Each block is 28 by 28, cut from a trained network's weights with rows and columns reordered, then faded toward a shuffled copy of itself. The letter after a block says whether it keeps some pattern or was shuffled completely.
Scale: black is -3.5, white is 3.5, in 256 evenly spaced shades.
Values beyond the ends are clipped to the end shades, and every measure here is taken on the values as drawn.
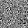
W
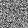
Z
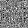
W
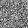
Z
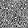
W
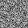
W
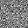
W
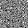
W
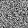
Z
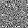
W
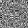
W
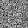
W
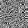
W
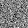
Z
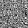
W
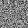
W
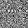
W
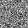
Z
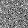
Z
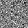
W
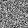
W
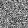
Z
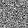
Z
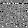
W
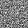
W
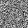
W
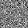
W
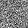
Z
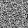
Z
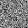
W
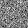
Z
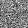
Z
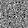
W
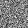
Z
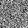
Z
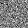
Z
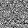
W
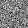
Z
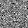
Z
